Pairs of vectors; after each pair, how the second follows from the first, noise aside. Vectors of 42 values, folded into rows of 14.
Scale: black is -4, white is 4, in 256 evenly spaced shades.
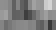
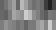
negated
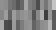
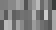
negated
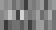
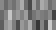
shuffled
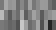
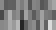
negated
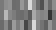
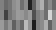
negated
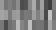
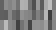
negated
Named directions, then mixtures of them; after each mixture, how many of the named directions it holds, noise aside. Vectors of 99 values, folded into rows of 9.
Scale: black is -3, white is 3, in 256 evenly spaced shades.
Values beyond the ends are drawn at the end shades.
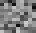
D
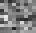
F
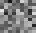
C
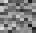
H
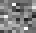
three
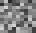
two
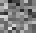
three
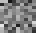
two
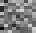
one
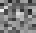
two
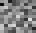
two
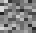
one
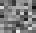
two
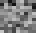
one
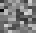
three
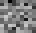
three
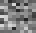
two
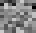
one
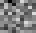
two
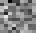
three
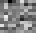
three
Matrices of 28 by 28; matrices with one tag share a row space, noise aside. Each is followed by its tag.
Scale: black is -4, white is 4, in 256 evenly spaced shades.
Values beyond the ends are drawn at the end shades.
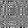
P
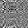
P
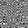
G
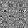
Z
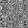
Z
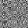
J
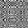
P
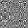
Z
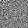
J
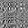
P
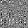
Z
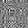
P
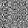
J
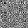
Z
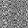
J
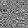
G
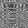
P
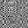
P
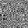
G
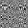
Z
